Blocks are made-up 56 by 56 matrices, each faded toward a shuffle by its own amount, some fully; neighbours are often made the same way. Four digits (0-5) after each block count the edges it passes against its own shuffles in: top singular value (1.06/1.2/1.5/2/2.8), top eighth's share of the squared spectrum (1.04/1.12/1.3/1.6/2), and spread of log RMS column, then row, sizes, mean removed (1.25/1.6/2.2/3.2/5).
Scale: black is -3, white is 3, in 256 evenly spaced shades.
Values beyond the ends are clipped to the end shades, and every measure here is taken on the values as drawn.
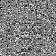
3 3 1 1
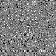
3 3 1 1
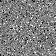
0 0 0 0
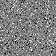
2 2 0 0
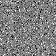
2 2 0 0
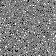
0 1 0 0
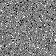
1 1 0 0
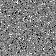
0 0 0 0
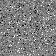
1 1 0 0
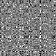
4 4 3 2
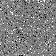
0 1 0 0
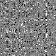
3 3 2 0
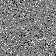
1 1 0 0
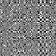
5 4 3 3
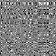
4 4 2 2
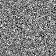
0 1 0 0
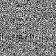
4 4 2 2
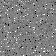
0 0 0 0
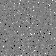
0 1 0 0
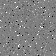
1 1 0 0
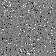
0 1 1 0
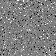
0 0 0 0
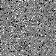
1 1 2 1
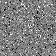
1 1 0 0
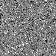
2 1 0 0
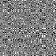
4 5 3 2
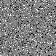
1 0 0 0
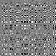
4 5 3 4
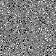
3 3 1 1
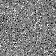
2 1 0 0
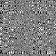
4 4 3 3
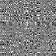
4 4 3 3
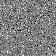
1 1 0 0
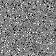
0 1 0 0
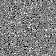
2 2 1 0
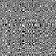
4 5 3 3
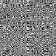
4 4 3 2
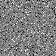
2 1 0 0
